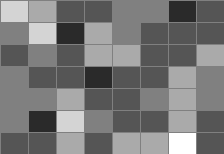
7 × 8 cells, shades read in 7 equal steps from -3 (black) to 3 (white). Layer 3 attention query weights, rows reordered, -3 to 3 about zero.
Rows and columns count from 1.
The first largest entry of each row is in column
1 2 4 7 3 3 7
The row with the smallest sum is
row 4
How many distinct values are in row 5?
3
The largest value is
3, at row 7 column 7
